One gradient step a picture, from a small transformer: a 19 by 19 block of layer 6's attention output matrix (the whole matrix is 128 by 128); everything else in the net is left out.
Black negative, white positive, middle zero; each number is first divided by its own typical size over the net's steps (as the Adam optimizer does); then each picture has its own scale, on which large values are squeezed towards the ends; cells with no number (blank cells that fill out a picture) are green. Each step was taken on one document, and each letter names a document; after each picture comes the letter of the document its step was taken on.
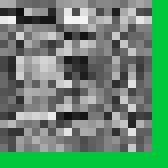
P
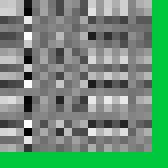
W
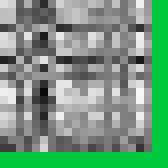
P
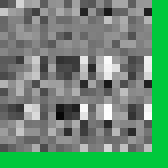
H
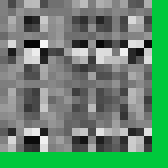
H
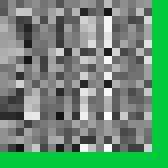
H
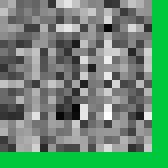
H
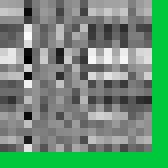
W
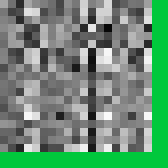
H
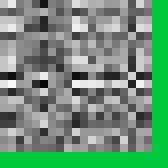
P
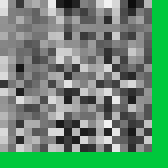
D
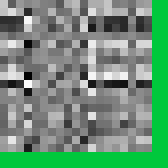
W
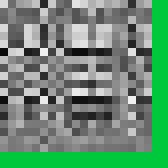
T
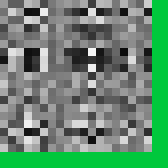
T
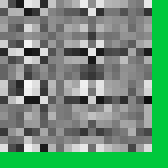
T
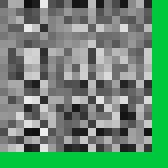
T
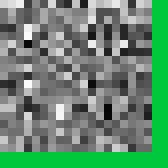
W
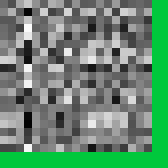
W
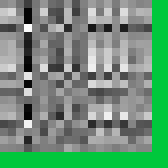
W
